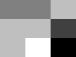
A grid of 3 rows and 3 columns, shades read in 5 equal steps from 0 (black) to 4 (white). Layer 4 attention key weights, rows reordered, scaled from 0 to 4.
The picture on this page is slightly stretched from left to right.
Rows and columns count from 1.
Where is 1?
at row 2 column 3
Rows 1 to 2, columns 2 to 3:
2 3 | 3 1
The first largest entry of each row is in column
3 1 2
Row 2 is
3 3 1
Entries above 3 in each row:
0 0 1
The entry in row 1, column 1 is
2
